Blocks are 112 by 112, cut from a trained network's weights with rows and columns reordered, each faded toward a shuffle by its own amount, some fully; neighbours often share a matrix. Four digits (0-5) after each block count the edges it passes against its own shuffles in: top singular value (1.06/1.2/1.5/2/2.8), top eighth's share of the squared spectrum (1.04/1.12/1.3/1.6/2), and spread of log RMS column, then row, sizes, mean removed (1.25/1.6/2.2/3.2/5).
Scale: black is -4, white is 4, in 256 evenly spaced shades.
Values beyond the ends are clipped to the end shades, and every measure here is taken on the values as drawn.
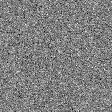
0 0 0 0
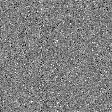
2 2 1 0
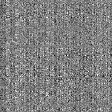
4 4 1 3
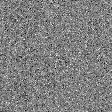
1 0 0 0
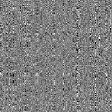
4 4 4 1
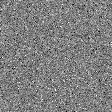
2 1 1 0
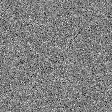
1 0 0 0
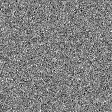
1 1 0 0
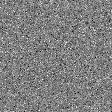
0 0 0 0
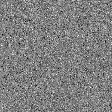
2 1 1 0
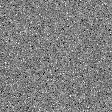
0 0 0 0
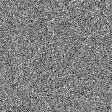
0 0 0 0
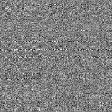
3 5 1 3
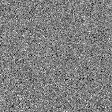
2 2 0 2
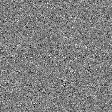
2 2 0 2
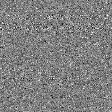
2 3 0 3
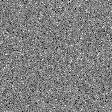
1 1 0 0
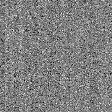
2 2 0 2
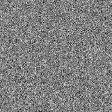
2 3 1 1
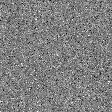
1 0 0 0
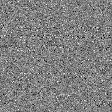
2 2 0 2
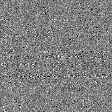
2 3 0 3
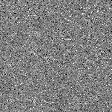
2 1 0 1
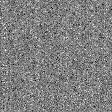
2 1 0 1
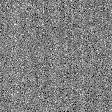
2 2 0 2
